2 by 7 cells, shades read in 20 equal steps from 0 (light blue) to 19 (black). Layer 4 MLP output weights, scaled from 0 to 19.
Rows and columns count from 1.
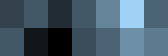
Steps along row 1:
down up down down down up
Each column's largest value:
13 17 19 12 10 6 10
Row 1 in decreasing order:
15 13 11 11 10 7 0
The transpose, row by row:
13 11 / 11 17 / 15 19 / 11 12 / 7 10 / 0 6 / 10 8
